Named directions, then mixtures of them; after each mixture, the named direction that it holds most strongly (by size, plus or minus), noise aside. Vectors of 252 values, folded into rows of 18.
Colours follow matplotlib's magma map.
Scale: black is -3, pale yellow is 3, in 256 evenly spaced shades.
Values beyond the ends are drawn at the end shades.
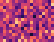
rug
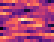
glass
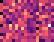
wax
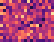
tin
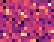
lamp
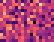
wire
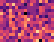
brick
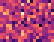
wire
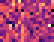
wax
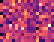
wax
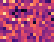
wire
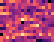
glass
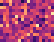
tin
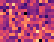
brick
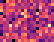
wax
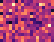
wax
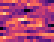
glass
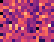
wax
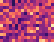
wax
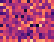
tin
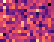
lamp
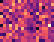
wax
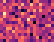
wire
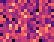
wax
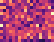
tin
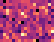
lamp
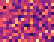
rug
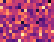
lamp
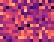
tin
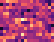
glass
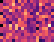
wax
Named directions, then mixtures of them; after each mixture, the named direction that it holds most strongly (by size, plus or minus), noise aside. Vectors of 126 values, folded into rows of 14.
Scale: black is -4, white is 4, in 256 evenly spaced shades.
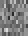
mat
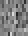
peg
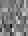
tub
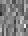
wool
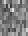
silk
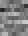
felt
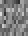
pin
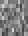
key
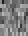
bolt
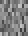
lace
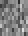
key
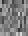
bolt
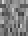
bolt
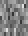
mat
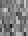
tub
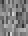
peg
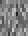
peg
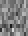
tub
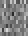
mat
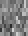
tub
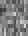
wool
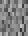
lace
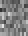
felt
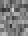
felt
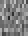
mat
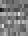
felt
